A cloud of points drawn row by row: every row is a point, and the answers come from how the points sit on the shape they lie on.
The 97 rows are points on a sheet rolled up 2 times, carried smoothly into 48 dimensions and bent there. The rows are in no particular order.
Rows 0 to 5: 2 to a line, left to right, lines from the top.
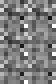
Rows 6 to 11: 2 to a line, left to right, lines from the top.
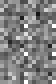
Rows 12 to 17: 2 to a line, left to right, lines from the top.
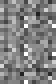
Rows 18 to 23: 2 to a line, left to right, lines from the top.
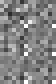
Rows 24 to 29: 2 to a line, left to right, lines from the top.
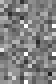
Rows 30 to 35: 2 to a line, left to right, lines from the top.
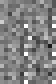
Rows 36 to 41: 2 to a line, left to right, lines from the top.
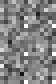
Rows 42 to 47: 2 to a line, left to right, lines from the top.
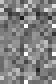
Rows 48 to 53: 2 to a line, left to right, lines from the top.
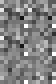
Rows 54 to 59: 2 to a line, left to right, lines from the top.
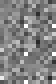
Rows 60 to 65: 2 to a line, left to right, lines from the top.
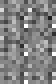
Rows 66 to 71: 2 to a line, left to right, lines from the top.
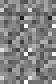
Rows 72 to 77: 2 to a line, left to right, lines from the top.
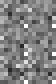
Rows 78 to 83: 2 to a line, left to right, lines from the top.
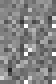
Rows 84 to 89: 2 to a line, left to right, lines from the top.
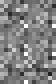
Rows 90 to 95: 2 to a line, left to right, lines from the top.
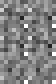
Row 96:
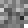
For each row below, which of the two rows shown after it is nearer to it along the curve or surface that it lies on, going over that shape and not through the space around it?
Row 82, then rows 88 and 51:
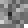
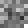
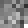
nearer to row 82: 88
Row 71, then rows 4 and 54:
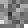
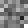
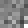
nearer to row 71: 4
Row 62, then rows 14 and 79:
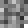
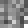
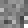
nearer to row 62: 14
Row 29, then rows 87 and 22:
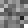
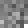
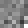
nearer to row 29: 22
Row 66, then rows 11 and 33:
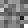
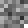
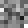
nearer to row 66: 11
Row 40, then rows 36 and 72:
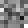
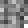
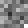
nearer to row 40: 36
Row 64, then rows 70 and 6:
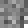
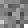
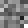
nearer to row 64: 6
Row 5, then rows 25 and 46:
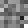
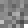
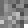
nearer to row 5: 25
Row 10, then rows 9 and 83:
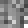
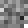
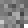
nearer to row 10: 9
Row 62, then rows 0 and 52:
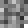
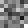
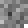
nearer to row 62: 0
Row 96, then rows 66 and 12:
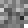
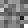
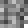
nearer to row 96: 66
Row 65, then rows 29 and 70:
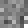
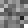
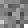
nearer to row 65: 29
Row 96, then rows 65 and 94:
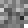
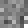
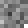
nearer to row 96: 65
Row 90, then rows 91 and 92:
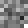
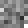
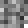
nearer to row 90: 91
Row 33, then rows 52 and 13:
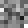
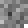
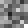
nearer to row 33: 13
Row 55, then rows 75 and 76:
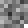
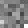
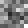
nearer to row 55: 75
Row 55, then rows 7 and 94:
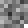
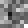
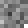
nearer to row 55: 94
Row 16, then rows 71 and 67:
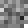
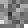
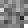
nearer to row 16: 67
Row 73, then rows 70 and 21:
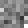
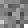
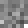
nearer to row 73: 21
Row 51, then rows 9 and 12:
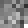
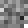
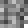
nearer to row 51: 12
